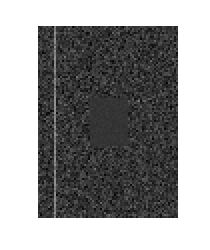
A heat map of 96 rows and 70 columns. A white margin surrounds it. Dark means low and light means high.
Overall the values sit about 20% of the way up the scale. In the centre lies a patch that is calmer than the rest. No regular stripes run through it. Column 9 stands out from the rest. There is no overall slope. The centre is the calmest part. The halves do not mirror each other.
